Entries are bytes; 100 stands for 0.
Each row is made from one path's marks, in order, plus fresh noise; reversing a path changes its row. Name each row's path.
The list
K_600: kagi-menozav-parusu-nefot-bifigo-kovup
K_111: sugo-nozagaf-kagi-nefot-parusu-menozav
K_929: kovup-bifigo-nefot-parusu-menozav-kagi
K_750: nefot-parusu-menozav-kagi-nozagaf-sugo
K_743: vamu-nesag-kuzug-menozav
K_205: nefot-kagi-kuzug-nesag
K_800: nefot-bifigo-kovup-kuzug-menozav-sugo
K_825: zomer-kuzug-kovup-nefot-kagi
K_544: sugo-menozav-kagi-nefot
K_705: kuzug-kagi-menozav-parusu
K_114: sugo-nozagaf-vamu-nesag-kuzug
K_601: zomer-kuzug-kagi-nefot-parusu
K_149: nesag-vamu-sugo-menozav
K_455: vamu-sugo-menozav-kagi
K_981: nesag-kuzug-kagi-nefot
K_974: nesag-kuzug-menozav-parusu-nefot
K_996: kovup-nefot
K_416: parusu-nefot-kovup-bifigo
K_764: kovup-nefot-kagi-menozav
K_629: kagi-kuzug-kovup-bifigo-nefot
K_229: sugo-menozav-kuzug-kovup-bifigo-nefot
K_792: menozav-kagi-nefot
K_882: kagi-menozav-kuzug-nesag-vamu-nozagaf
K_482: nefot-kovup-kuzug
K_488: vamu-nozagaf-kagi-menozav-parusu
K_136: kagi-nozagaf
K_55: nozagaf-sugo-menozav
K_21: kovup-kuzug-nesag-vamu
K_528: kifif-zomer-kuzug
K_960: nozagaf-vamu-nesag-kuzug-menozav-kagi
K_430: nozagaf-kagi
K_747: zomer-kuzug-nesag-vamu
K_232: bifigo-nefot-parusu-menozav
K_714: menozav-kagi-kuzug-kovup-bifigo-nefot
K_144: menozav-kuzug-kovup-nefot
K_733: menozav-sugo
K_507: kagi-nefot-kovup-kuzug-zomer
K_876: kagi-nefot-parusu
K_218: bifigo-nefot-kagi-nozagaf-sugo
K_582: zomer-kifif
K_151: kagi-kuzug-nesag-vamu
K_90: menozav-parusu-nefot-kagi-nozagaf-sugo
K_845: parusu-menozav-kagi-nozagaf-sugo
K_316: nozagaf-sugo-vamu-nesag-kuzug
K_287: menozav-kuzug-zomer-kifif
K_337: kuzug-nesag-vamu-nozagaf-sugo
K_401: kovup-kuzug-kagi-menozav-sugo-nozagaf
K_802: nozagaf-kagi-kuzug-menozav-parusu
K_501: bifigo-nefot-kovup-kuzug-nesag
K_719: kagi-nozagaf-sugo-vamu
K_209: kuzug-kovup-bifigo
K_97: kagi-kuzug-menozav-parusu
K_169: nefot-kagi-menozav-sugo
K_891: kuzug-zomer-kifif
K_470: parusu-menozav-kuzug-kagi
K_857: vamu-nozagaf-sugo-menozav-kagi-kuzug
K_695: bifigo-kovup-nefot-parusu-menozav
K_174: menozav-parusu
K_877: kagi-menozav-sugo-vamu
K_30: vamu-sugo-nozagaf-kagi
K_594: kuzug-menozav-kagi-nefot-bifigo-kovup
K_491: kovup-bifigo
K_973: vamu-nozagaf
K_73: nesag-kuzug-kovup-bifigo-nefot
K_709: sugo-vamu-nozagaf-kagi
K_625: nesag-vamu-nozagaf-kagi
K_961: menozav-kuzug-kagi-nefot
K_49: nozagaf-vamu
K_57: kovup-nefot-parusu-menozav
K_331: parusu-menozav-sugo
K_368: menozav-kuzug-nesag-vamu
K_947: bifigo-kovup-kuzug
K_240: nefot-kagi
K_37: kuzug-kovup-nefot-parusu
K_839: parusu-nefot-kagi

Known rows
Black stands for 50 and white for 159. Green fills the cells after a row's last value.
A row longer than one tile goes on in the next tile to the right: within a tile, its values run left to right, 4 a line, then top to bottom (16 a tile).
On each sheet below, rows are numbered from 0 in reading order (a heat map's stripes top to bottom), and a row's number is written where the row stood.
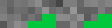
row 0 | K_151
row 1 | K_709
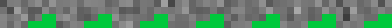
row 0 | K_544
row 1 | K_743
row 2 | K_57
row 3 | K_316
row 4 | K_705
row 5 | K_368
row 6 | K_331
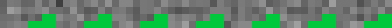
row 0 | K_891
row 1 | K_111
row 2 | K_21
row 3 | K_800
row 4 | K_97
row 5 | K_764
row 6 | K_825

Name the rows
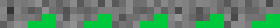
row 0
K_600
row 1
K_750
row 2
K_802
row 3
K_149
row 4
K_839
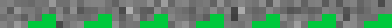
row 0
K_582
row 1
K_488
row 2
K_733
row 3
K_401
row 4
K_174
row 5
K_240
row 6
K_416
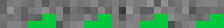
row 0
K_209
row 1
K_136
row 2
K_792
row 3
K_973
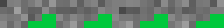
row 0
K_229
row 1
K_205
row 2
K_929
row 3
K_482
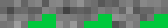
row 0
K_169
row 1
K_501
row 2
K_30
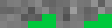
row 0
K_981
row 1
K_961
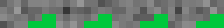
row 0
K_857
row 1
K_232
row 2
K_974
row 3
K_882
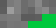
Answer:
K_337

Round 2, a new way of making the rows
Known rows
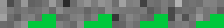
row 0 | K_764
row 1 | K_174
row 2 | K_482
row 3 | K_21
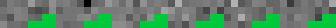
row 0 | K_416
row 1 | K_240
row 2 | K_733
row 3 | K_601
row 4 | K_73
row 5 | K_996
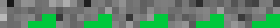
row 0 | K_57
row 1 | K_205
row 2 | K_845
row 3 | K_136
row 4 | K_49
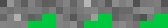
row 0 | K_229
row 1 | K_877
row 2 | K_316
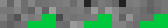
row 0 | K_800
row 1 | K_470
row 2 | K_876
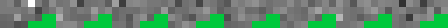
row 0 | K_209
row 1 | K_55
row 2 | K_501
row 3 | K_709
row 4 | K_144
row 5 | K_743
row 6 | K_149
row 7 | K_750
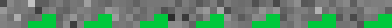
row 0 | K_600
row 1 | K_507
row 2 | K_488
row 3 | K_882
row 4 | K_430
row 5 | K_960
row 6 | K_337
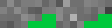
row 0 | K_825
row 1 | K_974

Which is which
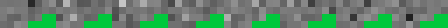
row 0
K_839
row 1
K_714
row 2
K_747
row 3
K_629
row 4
K_331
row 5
K_981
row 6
K_401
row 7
K_218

